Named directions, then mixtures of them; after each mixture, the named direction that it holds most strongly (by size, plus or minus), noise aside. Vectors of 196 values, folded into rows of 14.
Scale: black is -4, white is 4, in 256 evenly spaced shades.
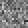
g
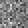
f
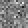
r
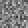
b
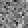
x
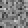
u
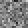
x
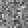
r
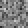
u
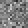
f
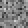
u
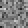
u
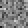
u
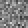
b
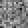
u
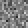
b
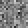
r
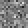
r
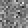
r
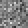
f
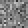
f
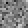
x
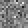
r
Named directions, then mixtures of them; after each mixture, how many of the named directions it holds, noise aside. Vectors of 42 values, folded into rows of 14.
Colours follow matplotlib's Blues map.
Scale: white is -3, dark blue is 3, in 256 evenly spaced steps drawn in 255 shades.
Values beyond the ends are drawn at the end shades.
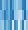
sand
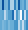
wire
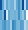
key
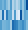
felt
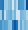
three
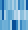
three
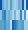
two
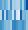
one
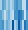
one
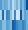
one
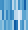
three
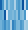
one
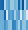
two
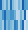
three
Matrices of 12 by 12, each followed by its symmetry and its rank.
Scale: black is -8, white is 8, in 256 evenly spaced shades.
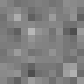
symmetric, rank two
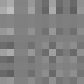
symmetric, rank one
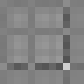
symmetric, rank one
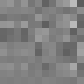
neither, rank two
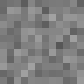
neither, full rank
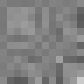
symmetric, rank two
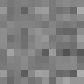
neither, rank two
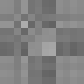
symmetric, rank two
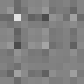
symmetric, rank two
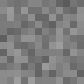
neither, full rank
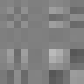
symmetric, rank one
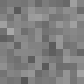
neither, full rank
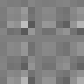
symmetric, rank one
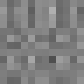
neither, rank two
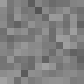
neither, full rank
